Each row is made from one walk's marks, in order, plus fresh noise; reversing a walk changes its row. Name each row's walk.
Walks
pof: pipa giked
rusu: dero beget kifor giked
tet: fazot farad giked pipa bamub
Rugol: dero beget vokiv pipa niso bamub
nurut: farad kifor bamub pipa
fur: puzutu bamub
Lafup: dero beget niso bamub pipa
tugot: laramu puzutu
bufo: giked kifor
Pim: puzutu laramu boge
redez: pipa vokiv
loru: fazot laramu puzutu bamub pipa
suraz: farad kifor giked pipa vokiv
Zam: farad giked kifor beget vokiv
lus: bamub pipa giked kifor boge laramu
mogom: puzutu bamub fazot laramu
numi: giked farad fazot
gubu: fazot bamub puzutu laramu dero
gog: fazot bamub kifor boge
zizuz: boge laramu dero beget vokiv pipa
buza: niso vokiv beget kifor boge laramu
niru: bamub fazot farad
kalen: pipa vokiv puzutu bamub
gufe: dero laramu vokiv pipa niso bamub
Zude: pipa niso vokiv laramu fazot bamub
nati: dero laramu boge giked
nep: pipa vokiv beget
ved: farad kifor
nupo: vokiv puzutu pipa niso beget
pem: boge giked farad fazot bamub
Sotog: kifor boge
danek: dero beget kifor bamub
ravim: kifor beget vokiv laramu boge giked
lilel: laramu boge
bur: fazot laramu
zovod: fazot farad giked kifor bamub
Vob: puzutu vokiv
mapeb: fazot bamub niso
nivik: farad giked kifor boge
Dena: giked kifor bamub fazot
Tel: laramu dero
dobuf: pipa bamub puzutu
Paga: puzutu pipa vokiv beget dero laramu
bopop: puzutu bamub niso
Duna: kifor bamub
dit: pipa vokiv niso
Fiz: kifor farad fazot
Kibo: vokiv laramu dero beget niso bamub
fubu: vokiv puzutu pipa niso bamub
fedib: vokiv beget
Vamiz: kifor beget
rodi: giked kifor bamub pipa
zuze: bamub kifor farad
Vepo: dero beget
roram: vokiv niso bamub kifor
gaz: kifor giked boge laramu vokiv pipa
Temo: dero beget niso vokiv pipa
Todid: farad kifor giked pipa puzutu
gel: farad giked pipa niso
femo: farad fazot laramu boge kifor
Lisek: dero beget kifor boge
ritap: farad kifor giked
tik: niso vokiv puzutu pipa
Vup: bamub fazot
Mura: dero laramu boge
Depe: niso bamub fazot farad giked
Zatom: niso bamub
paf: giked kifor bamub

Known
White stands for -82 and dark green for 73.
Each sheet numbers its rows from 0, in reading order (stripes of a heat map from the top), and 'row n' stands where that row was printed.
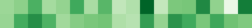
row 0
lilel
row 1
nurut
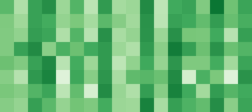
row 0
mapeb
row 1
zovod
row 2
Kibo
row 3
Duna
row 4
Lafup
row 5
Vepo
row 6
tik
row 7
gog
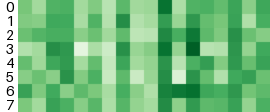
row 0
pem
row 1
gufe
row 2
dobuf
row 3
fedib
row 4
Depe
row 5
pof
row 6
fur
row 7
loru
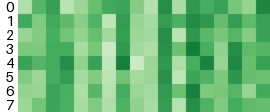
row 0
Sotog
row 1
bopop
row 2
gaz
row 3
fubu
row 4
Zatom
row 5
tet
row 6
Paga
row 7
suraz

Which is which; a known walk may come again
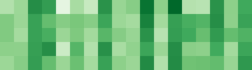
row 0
fedib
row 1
gog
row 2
zovod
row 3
Temo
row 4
ravim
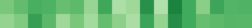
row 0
rodi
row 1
Todid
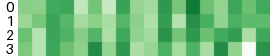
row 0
nupo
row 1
suraz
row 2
gubu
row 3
Tel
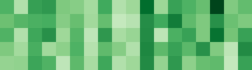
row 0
Vup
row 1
dobuf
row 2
mapeb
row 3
Pim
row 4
zizuz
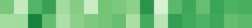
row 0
numi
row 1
Fiz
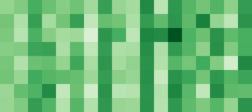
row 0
gaz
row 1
tugot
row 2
Vob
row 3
Zude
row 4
nati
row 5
Dena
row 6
dit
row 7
buza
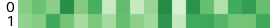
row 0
pof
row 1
nivik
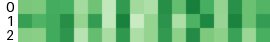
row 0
fubu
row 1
Zatom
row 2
Rugol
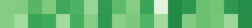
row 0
bufo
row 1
rusu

